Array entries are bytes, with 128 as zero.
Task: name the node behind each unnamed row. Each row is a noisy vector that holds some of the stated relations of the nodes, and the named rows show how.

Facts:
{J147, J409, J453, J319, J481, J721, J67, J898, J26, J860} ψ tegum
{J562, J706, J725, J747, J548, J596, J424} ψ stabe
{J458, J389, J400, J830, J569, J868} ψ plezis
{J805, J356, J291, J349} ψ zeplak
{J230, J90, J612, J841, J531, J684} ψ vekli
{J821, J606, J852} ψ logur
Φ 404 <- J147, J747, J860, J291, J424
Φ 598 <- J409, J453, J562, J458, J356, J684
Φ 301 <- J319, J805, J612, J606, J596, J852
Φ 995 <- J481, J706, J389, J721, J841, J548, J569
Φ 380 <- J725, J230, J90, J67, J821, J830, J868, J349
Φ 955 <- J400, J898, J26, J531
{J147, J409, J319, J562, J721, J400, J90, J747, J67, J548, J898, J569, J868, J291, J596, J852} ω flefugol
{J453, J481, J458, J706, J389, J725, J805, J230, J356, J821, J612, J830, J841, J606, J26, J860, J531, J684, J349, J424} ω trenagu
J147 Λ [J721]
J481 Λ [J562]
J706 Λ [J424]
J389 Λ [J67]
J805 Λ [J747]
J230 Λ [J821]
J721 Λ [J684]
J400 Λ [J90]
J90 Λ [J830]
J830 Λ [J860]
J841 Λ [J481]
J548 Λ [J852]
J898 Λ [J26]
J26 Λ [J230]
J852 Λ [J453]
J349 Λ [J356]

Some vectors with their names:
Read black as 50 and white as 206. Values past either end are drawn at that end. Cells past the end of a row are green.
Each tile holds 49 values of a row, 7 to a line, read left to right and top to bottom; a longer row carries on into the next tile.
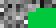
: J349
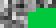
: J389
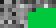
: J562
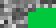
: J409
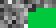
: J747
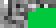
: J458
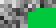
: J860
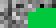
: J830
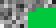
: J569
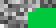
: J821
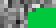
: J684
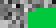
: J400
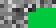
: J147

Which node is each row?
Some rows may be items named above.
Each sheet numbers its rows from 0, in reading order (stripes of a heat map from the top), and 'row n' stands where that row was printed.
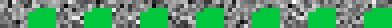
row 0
J612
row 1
J805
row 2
J349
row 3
J706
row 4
J531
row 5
J606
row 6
J67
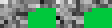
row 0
J453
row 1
J481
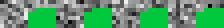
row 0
J852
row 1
J424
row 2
J26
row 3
J830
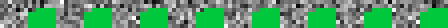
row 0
J291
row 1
J458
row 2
J356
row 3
J841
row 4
J569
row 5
J868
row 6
J721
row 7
J349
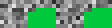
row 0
J898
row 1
J67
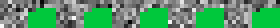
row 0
J291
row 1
J725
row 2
J230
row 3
J319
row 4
J548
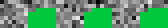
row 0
J596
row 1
J356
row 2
J67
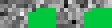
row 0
J90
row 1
J612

